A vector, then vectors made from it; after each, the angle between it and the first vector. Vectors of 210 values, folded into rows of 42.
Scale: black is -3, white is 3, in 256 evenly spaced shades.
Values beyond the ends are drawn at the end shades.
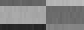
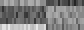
nearly opposite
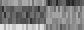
nearly opposite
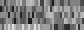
partly opposed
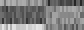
nearly opposite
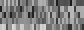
partly opposed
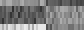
nearly opposite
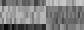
nearly parallel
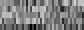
partly aligned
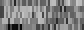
partly aligned
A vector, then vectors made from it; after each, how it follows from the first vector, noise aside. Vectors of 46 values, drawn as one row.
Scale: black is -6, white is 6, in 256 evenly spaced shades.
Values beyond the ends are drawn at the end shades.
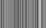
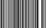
scaled up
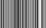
scaled up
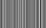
sign-scrambled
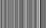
sign-scrambled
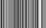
scaled up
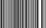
scaled up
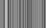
reversed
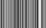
scaled up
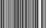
scaled up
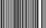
scaled up
